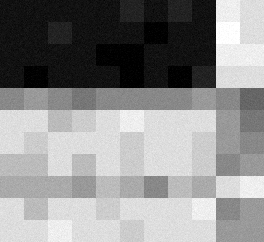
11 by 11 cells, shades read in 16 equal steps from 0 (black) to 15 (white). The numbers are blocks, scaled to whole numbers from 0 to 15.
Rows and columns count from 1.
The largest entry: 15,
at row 2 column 10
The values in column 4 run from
1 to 13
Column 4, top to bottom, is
1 1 1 1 7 12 13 11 9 13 13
